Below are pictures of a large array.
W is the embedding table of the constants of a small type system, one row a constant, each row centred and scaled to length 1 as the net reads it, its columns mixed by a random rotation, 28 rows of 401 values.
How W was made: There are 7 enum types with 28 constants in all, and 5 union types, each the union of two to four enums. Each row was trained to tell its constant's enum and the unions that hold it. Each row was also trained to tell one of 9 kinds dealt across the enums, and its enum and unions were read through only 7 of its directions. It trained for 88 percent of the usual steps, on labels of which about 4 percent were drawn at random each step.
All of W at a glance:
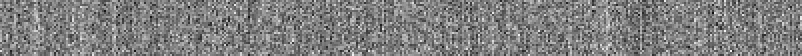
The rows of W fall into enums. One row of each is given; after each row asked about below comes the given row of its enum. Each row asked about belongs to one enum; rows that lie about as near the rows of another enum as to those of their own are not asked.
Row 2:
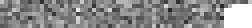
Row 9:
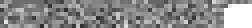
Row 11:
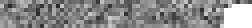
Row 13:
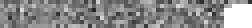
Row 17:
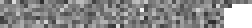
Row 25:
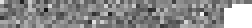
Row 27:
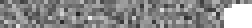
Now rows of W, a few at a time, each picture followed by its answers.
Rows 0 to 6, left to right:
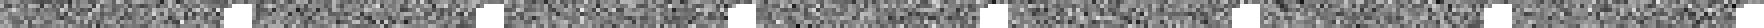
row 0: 2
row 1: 25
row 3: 11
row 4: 27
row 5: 2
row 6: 13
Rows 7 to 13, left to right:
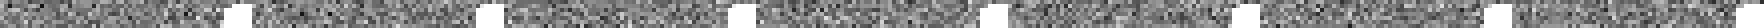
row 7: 2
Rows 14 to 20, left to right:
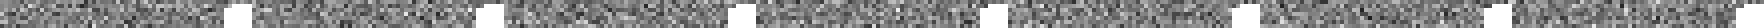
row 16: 11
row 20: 17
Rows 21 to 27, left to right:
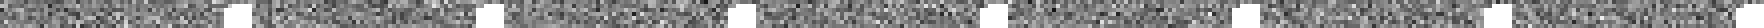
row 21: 9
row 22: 11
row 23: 13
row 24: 13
